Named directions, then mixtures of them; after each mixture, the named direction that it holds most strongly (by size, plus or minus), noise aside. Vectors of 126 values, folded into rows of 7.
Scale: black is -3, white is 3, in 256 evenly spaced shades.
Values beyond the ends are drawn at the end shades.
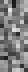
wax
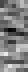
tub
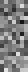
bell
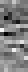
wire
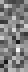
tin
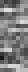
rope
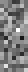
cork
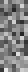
bell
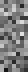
bell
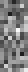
cork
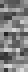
rope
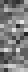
rope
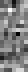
rope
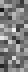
tin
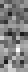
tin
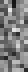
wax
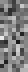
tin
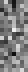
wax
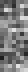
rope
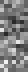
tin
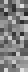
bell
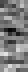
tub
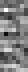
rope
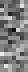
tub
